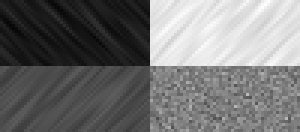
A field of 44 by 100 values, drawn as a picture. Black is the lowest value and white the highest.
The table splits into 2 rows of 2 panels. Panel 1,1: very low, slanting down to the right, faint in contrast. Panel 1,2: very high, slanting up to the right, faint in contrast. Panel 2,1: low, slanting up to the right, faint in contrast. Panel 2,2: middling, fine-grained.
